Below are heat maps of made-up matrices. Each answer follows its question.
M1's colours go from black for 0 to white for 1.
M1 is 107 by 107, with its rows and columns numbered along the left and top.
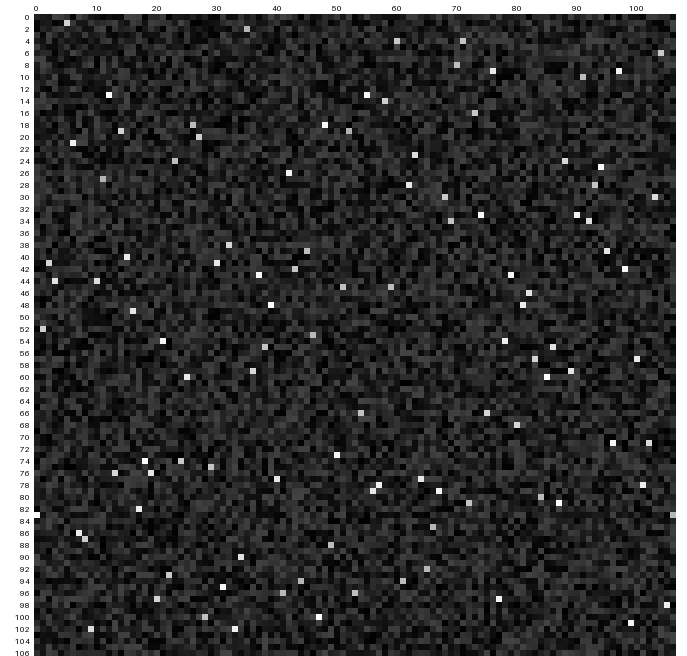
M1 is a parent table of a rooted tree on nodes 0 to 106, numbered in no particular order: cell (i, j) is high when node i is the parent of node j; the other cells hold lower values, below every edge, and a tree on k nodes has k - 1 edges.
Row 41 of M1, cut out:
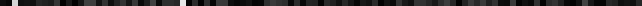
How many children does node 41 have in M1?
2
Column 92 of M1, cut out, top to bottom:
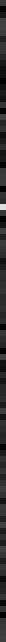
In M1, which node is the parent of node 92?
34
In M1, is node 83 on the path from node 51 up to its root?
no
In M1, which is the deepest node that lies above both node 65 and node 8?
33
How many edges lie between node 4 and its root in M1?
0
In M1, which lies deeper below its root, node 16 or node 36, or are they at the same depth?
node 36
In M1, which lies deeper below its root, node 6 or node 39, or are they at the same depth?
node 39
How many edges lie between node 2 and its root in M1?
4
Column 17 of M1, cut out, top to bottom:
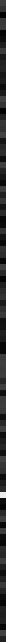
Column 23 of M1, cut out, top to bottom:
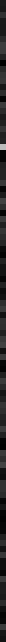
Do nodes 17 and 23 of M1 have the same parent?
no
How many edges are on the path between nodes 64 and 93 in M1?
15
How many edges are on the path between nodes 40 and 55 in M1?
6
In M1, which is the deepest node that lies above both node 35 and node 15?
71
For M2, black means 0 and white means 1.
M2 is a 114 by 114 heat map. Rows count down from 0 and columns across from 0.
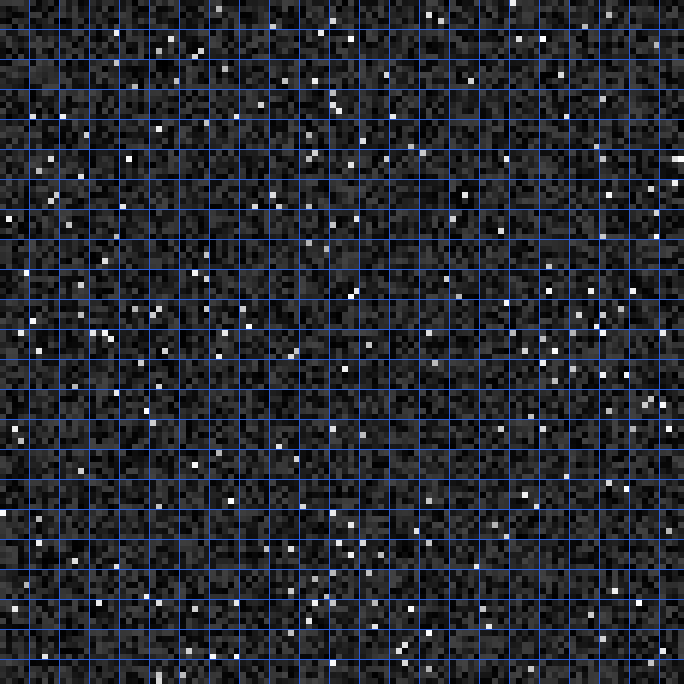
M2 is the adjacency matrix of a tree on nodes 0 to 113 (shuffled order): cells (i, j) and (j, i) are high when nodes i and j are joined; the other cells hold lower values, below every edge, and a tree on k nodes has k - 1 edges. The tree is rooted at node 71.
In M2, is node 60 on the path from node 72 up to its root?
yes
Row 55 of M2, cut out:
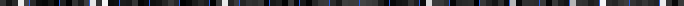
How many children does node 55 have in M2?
8
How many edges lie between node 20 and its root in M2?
6
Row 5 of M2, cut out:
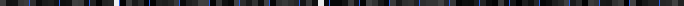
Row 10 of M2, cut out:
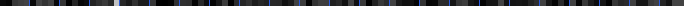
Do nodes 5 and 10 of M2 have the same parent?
yes
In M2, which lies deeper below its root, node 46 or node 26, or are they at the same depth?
node 46
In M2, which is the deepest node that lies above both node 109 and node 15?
55
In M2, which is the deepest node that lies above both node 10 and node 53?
19
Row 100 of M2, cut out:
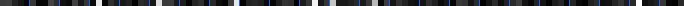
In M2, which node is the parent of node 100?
55
